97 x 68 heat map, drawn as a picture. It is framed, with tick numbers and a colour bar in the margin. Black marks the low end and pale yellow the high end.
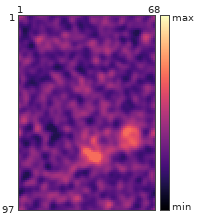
Grain: blotchy. Bumps: two. Histogram: skewed, a long tail of high values. Odd rows or columns: none.
